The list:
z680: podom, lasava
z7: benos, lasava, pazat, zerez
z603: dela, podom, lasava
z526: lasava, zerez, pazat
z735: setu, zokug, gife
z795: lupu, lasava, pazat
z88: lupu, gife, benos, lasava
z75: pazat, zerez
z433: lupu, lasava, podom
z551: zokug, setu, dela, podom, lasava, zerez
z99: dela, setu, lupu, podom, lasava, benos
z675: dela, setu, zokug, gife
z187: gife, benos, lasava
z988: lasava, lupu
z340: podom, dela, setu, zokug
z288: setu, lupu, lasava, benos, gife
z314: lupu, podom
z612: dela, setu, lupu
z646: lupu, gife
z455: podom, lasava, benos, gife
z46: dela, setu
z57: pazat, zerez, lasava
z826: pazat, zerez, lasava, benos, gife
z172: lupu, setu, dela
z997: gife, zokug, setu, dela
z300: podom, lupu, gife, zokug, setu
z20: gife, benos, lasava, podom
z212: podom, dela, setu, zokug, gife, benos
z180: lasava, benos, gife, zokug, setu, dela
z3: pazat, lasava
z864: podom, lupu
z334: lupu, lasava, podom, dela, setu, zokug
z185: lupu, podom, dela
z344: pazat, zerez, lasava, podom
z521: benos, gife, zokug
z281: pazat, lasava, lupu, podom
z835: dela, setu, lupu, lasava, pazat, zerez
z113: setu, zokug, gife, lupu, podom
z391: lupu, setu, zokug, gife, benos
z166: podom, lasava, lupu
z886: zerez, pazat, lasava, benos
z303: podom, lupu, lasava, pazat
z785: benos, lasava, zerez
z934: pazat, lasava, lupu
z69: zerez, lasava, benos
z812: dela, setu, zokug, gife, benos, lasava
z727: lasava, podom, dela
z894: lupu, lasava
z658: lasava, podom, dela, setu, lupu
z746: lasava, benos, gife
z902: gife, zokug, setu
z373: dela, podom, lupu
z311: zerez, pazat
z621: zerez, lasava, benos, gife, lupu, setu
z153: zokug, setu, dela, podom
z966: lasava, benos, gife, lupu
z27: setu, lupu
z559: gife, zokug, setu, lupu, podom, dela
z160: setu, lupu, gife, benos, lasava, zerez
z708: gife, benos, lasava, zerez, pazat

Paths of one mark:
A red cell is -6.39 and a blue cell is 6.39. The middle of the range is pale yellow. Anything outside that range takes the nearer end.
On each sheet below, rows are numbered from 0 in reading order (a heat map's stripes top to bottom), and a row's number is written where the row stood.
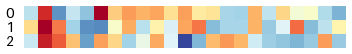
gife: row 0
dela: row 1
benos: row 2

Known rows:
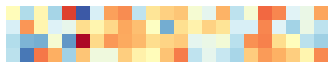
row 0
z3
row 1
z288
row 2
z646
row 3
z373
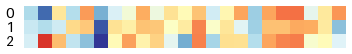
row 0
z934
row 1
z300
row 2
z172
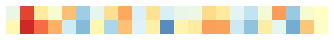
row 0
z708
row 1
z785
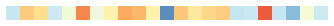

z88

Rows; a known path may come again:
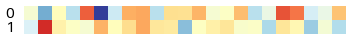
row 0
z3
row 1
z826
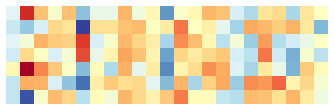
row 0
z886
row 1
z300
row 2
z20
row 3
z88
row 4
z785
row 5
z612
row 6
z113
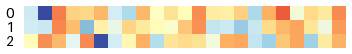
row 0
z166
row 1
z185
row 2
z57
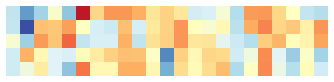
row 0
z646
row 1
z281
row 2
z344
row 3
z288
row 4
z966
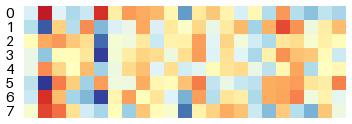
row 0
z746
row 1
z934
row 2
z551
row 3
z334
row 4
z708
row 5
z373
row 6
z172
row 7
z69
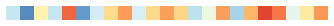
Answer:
z795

